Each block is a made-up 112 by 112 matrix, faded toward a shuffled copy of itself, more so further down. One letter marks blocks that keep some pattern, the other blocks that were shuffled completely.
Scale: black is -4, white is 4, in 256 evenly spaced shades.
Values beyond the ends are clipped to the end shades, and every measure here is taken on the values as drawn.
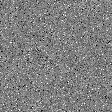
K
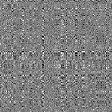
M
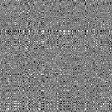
M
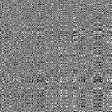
M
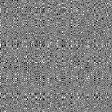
M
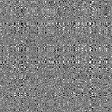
M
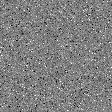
K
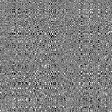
M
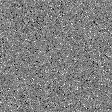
K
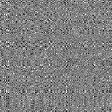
M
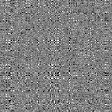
M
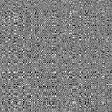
M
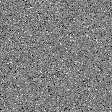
K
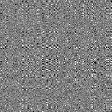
M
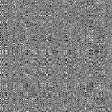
M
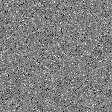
K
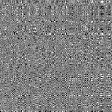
M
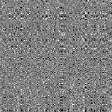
M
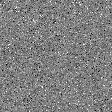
K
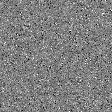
K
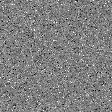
K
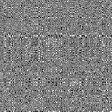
M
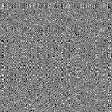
M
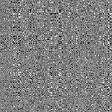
M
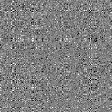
M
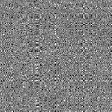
M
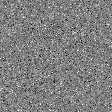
K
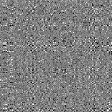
M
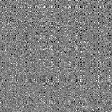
M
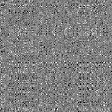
M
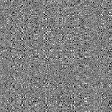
M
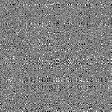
M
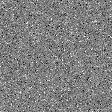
K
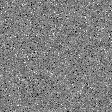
K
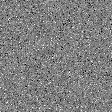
K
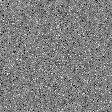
K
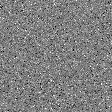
K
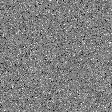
K
